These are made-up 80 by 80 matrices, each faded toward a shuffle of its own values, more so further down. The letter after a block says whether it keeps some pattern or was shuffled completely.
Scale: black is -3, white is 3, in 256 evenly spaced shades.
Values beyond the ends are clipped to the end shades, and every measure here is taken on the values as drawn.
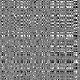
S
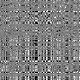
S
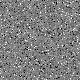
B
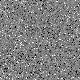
B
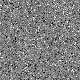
B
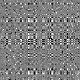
S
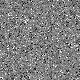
B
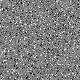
B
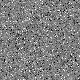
B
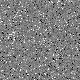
B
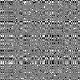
S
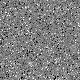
B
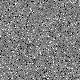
B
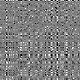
S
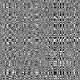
S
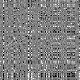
S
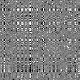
S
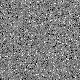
B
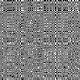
S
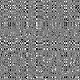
S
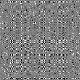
S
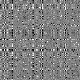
S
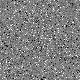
B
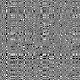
S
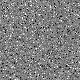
B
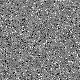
B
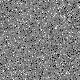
B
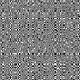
S
